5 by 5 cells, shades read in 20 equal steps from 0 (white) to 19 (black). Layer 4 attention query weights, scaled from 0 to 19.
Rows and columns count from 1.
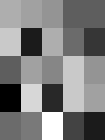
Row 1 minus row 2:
2 -10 2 1 -3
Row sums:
45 53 40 49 52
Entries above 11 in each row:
2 2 1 2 2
